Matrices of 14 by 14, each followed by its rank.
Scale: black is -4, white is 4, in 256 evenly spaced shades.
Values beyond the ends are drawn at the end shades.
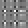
one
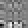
two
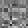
three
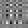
one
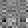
two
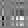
one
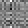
two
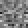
three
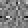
three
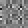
three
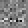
three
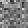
three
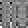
two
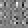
three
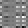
one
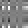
one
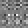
two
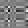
one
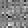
three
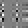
one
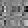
two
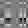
one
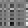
one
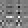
two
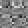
three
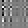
one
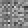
three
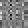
two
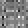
two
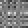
two
